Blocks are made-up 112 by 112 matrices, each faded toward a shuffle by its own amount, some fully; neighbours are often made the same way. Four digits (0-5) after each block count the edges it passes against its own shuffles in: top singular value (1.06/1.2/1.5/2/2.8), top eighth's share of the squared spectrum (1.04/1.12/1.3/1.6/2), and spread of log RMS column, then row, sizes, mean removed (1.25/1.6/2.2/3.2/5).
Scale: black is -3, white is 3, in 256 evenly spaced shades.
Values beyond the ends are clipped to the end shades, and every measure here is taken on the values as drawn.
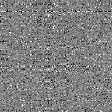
4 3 1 2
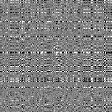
5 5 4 4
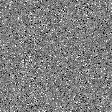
0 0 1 0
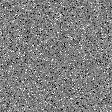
0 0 0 0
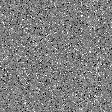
0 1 1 0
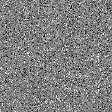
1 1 2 0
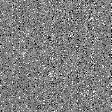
1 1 3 0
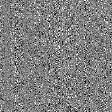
1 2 4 0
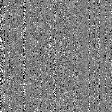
2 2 4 0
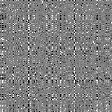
5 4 3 3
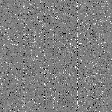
4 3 2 1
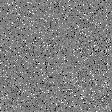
3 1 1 0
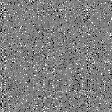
4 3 2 1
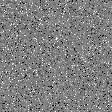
0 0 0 0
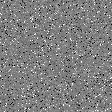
0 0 0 0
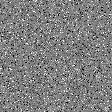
0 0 0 0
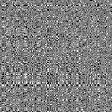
5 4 3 3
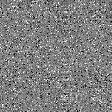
4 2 1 1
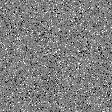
2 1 0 0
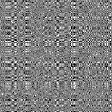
5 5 4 4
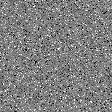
2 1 0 0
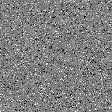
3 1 0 0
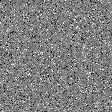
2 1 0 0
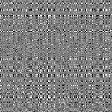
5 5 4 4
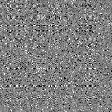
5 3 2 2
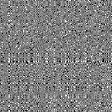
5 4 3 3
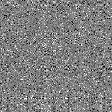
4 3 1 2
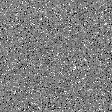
3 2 0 1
